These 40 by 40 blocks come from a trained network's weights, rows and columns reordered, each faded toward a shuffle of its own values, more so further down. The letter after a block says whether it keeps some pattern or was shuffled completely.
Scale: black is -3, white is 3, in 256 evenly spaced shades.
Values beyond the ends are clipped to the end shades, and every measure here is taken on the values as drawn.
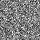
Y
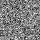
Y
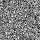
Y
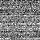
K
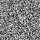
Y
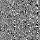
K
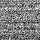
K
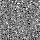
Y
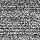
K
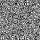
K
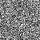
Y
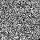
Y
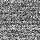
K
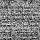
K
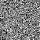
K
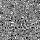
K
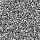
Y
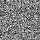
Y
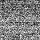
K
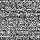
K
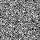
Y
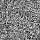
Y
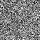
Y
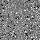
Y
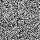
Y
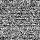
K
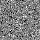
K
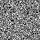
Y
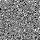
K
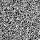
Y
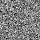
Y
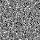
K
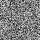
Y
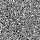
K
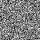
Y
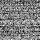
K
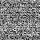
K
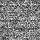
K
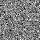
K
